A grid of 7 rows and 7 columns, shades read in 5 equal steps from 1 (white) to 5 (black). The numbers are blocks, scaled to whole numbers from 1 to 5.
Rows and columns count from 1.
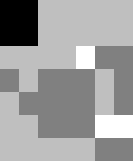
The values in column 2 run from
2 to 5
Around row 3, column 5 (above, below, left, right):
2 3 2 3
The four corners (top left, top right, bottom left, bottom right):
5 2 2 3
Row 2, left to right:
5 5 2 2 2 2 2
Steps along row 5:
up same same same down up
